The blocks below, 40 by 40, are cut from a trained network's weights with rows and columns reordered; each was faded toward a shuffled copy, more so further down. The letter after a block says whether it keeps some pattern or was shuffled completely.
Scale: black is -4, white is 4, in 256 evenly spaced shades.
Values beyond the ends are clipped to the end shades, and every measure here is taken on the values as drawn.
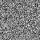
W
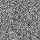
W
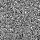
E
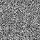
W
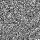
E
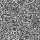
W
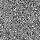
E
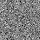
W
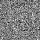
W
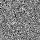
E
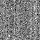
W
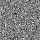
E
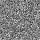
E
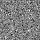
E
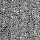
W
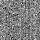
W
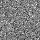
E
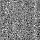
W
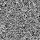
E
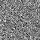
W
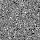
E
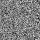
E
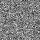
E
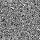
E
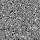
E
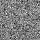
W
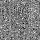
W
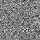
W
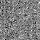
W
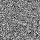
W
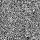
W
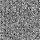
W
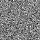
W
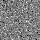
E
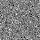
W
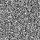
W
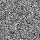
E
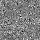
E
